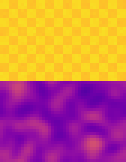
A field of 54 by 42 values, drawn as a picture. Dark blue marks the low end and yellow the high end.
It is made of 2 by 1 panels. Panel 1,1: very high, checkered, faint in contrast. Panel 2,1: low, blotchy.
